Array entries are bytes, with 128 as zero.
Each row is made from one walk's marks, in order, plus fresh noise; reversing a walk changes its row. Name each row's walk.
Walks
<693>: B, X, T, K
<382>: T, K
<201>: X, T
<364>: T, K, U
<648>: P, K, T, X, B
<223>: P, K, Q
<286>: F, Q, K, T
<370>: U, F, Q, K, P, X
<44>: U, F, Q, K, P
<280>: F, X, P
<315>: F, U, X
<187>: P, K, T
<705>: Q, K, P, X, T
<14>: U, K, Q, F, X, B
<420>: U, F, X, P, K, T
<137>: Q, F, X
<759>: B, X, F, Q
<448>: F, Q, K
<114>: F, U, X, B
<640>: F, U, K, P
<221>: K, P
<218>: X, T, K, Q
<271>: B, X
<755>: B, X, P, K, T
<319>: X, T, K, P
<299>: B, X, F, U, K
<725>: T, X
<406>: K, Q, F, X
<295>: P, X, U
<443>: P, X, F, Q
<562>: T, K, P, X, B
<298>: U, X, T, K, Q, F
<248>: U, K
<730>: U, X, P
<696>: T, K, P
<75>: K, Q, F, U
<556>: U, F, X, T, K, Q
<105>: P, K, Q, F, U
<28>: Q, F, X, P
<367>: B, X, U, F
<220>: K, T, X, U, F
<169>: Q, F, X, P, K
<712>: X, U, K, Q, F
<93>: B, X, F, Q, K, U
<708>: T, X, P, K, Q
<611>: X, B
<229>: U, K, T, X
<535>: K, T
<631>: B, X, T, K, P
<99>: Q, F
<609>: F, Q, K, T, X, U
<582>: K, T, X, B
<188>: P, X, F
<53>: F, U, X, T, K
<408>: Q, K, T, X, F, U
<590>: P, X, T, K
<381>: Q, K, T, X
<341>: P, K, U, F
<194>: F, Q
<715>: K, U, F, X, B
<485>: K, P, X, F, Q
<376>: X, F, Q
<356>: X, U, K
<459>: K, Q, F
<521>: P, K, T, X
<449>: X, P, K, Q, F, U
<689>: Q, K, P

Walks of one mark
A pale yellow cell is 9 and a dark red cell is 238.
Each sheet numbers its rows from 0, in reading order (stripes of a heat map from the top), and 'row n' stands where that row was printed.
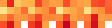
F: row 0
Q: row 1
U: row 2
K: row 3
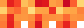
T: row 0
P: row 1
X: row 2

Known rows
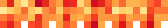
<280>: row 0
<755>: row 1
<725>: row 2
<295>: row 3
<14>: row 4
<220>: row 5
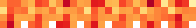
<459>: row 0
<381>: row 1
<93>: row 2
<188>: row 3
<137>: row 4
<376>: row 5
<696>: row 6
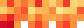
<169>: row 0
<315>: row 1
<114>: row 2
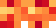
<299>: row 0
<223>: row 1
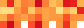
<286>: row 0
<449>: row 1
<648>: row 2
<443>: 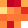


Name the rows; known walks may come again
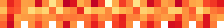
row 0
<364>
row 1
<611>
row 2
<443>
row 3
<319>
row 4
<689>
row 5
<201>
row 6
<299>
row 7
<535>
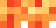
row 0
<381>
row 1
<114>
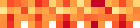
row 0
<582>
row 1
<562>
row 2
<44>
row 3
<223>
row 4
<730>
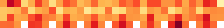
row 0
<271>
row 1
<28>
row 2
<229>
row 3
<14>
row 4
<420>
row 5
<406>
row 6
<248>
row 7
<696>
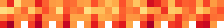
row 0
<448>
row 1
<382>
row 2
<459>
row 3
<370>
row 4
<99>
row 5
<590>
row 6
<705>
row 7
<169>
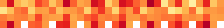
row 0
<194>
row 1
<137>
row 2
<93>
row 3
<708>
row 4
<295>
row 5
<218>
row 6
<640>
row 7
<609>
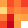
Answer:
<75>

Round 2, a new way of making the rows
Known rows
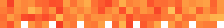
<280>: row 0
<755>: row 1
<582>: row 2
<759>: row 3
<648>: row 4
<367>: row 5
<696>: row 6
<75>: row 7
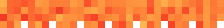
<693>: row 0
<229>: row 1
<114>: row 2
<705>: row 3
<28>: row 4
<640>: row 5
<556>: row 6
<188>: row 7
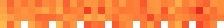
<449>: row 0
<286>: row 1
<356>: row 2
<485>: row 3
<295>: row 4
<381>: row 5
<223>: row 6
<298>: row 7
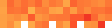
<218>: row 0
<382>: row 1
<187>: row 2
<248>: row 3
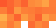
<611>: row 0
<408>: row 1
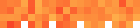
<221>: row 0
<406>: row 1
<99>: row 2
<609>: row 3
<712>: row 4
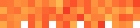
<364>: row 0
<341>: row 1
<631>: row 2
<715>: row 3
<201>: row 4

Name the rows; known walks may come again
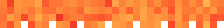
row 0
<280>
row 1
<443>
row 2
<248>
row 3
<271>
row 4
<194>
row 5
<376>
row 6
<188>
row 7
<521>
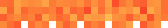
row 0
<689>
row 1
<408>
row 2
<169>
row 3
<459>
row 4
<725>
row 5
<137>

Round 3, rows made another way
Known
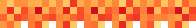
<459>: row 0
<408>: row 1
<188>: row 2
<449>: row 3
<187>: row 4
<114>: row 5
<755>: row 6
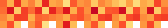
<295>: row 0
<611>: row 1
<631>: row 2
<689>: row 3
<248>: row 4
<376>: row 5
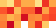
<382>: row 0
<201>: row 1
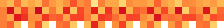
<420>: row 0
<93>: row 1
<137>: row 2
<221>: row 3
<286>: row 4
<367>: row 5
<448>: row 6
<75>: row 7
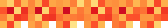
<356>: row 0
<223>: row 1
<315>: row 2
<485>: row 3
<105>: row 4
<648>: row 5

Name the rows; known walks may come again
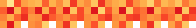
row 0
<319>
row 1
<715>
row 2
<188>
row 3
<443>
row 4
<376>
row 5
<53>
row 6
<712>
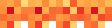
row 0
<315>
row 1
<299>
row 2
<582>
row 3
<75>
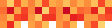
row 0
<187>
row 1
<223>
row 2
<44>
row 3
<648>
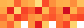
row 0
<406>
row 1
<693>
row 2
<408>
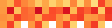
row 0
<759>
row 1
<640>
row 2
<229>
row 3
<562>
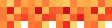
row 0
<298>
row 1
<449>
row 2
<364>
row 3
<14>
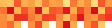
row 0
<556>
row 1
<609>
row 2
<696>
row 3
<705>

